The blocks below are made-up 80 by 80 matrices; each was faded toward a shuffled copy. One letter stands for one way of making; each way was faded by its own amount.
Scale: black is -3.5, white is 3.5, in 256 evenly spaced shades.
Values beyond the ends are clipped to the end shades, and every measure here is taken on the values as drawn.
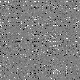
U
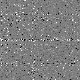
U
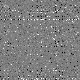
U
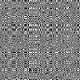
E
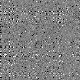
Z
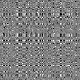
E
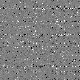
U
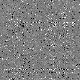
U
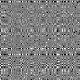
E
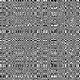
E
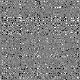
Z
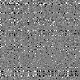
Z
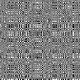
E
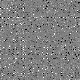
U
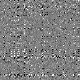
Z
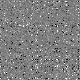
U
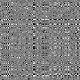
E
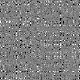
Z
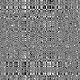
E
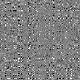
Z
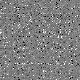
U
